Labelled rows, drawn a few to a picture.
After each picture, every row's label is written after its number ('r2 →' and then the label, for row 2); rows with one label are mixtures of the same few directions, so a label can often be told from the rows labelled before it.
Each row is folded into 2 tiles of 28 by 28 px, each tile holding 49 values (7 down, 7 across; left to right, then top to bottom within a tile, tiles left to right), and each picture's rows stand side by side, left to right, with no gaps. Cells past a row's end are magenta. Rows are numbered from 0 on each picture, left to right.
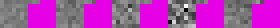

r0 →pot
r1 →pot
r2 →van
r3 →van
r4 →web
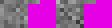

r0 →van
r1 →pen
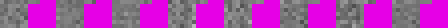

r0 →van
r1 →web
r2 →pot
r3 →pen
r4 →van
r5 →pen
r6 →pot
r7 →pen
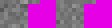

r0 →web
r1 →van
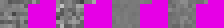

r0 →pot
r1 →web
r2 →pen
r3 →pot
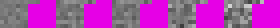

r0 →van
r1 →pot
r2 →pot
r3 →pen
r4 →web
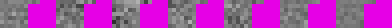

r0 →pot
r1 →web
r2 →web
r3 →pen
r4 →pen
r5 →van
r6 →van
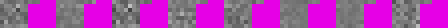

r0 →van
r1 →web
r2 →van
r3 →pot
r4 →pen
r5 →web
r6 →pen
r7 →pen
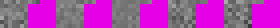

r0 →web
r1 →web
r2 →van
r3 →pen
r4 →pen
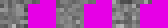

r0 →pen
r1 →pen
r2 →pot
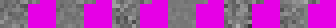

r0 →web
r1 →web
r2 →pen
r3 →van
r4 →pen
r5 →web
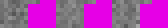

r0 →pot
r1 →pot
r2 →pen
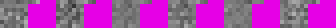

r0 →van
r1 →pot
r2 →pot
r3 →pot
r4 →web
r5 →pot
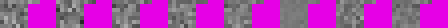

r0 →pen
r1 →van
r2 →pen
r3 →pen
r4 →pen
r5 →web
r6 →van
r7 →web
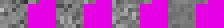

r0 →web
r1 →pen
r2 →pot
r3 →pot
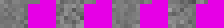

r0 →pen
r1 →van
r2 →pen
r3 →web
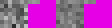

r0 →pen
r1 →pen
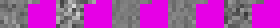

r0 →pen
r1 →pot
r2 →van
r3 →van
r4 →pot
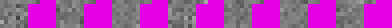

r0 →van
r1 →van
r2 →pen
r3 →van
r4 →pot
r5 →web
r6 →web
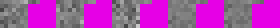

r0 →web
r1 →van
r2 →pen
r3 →web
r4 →web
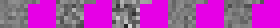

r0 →pot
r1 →van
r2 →pen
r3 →van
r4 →web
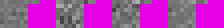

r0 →pot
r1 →pen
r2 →web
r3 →web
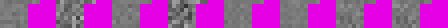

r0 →pot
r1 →van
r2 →van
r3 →pot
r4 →van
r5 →pot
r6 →pen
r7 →pen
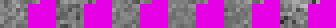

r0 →pot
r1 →pot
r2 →web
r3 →web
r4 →web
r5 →web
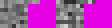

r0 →pen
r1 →pot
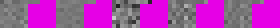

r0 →pen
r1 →pen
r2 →web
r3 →van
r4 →van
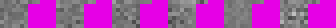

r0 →web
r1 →pen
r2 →pen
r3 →web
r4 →pot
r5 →pot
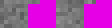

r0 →pot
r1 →web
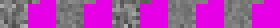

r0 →pen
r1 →pen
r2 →pen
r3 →pen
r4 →van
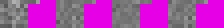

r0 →pot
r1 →van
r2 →web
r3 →van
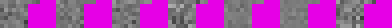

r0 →van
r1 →pen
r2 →pen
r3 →pen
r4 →van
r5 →pot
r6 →van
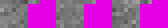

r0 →web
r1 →web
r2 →web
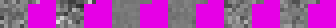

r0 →web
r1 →web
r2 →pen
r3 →van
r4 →pen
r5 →pot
